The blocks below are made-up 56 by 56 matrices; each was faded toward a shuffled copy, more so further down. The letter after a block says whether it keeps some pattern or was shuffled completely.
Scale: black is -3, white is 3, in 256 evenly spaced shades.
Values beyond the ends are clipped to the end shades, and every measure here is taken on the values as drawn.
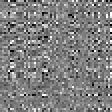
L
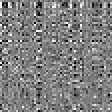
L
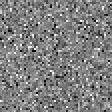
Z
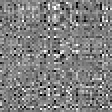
L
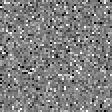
Z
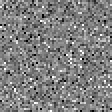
Z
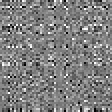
L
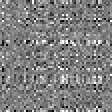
L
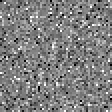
Z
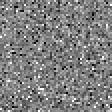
Z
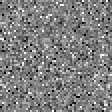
Z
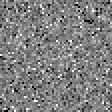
Z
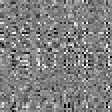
L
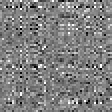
L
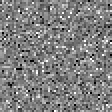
Z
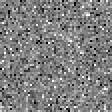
Z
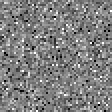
Z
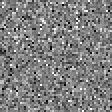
Z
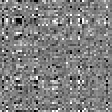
L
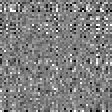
L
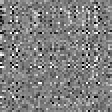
L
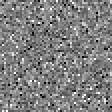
Z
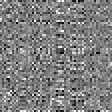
L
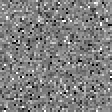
Z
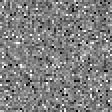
Z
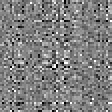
L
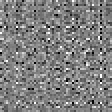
L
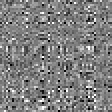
L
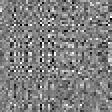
L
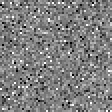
Z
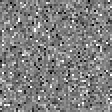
Z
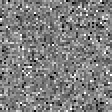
Z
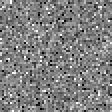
Z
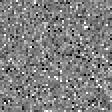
Z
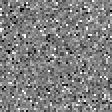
Z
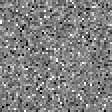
Z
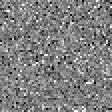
Z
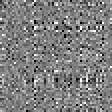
L
